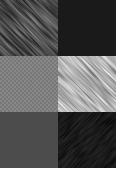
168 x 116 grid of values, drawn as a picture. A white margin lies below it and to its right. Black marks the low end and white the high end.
The table splits into 3 rows of 2 panels. Panel 1,1: low, slanting down to the right. Panel 1,2: very low, flat. Panel 2,1: middling, checkered, faint in contrast. Panel 2,2: high, slanting down to the right. Panel 3,1: low, flat. Panel 3,2: very low, slanting up to the right, faint in contrast.
